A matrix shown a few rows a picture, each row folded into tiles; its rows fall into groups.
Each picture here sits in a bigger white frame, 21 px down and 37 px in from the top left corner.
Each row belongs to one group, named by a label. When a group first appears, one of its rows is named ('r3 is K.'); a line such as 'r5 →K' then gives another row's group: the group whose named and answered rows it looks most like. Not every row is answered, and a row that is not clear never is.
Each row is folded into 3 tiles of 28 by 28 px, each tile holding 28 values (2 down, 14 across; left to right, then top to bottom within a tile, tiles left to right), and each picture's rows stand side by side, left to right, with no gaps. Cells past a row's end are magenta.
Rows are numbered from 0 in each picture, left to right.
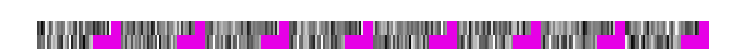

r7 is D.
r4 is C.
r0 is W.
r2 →W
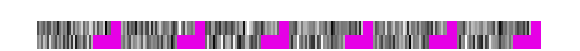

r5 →W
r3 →W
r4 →C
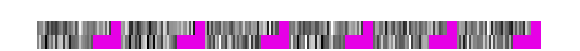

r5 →C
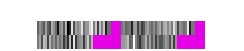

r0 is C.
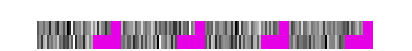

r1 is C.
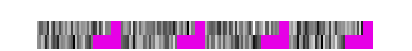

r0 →C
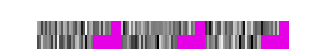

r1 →C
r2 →W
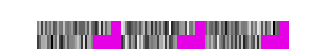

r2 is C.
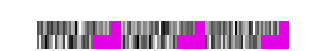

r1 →W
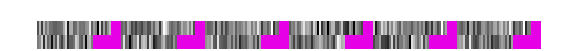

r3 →D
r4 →C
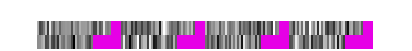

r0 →C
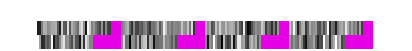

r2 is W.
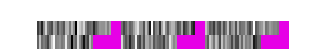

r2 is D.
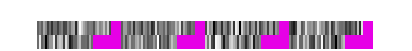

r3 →W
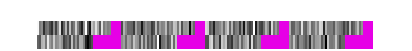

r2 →D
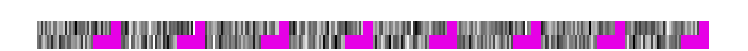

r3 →W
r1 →W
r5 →C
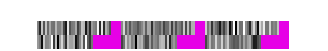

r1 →D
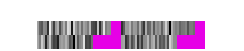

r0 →C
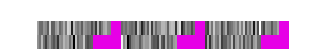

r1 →D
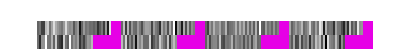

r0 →W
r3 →C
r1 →D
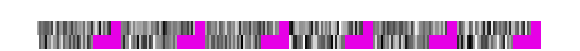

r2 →C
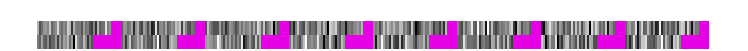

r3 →W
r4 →W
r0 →C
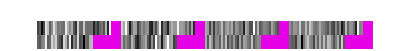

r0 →W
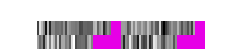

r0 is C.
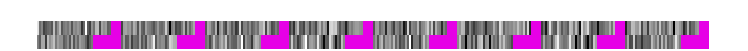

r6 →W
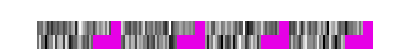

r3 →W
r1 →D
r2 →W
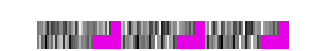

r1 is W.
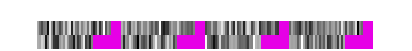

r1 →W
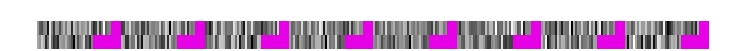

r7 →W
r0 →C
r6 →D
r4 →C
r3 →C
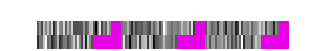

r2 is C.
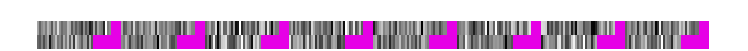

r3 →D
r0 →C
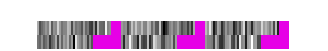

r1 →W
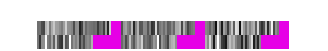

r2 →C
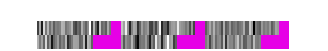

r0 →D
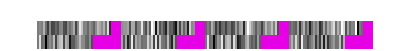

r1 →C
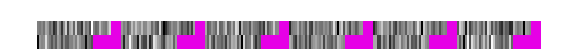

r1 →W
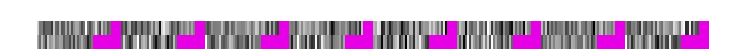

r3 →W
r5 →C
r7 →D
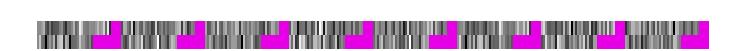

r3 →C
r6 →D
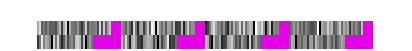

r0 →D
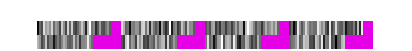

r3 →W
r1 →D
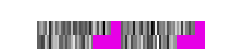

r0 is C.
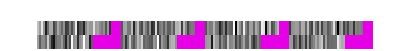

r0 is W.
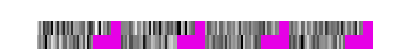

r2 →C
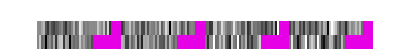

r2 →W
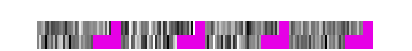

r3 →C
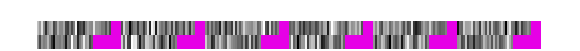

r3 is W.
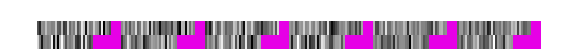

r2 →W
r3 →W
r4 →C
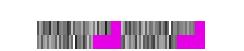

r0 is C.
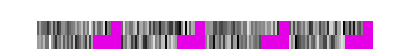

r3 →D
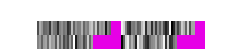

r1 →D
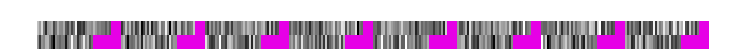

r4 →W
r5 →C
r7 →D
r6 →D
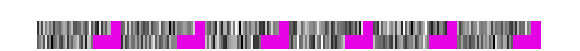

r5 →C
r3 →W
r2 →C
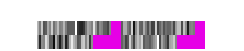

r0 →W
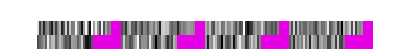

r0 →D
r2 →W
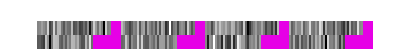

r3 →C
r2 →W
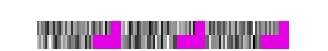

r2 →D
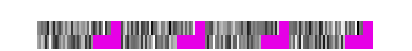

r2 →W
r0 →C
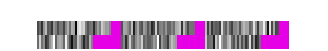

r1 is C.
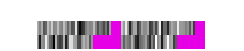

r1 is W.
